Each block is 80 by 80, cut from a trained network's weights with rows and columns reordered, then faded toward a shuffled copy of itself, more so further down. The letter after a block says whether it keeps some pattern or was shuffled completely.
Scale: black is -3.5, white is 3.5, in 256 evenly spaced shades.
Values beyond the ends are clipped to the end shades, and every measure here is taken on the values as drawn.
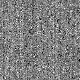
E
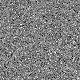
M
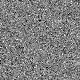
M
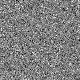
M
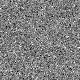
M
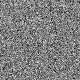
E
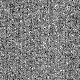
E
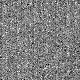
E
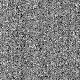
E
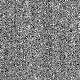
E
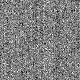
E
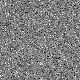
M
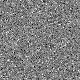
M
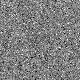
M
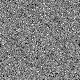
M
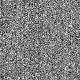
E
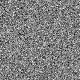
M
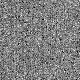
E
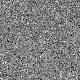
M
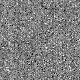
E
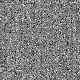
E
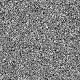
M
